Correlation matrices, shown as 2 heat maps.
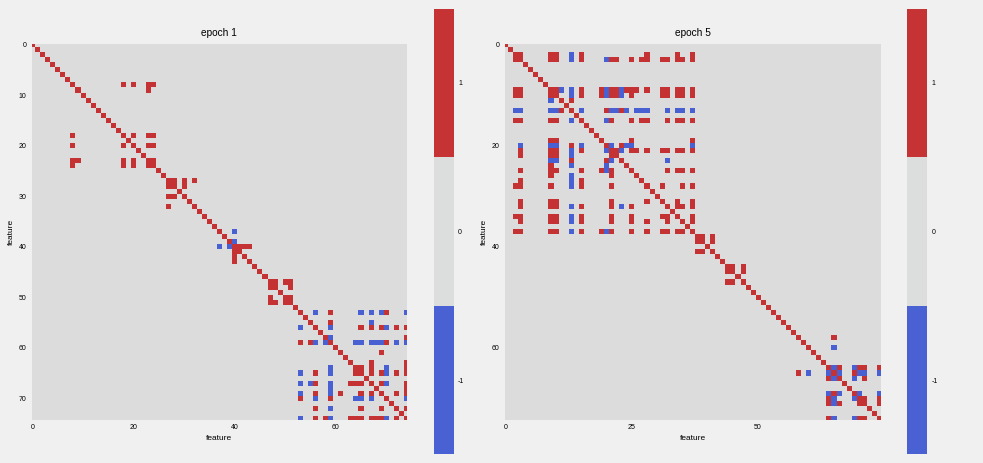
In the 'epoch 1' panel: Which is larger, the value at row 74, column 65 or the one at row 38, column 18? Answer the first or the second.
the first
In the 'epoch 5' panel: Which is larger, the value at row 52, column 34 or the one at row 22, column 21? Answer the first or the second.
the second
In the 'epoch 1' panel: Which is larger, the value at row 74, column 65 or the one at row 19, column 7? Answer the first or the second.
the first
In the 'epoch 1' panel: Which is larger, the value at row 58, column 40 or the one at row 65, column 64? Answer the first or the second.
the second
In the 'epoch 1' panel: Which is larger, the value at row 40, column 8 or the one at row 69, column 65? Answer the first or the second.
the second
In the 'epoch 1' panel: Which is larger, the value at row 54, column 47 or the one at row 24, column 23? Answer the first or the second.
the second
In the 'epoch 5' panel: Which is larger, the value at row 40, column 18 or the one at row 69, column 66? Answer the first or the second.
the first
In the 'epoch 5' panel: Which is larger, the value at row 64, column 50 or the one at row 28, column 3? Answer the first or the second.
the second
